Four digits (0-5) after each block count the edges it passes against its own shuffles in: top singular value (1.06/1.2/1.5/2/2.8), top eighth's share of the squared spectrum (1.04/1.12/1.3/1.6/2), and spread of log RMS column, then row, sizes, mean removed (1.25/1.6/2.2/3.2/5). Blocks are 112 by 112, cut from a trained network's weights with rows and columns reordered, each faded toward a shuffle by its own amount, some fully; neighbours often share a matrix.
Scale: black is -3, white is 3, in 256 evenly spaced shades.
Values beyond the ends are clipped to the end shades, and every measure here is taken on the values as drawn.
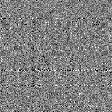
4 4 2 3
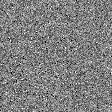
2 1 0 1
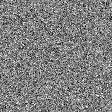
0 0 0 0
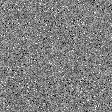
0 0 0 1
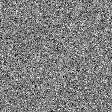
2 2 0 0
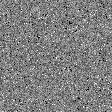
1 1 0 0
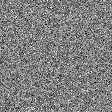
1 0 0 0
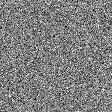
1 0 0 0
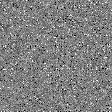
2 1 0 1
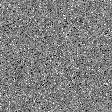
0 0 0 0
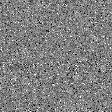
2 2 0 1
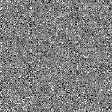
3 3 2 2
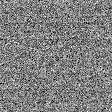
1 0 0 0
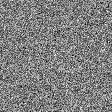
2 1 0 0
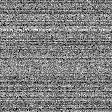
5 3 1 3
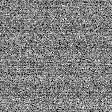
3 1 0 0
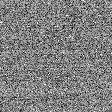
2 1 0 0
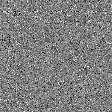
2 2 1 1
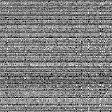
5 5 3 3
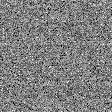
1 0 0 0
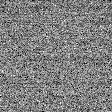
2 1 0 0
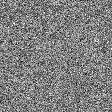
2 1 0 0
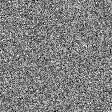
1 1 0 0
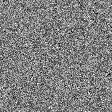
1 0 0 0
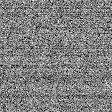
3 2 0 0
